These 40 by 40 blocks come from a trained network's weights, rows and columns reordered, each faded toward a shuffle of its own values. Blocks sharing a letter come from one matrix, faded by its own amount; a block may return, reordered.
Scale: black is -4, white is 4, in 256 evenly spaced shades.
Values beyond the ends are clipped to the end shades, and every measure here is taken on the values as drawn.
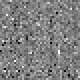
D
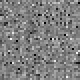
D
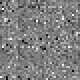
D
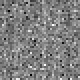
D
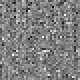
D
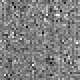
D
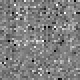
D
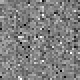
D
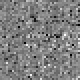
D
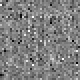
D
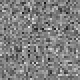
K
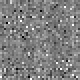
D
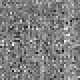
D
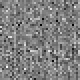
D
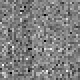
D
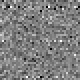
K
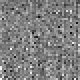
D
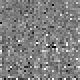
D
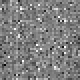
D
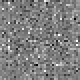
D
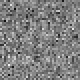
K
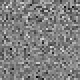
K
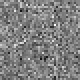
K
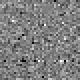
K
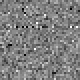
K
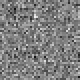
K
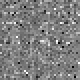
D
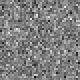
K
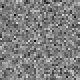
K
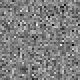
K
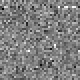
K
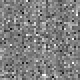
D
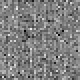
D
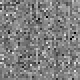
D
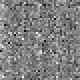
D
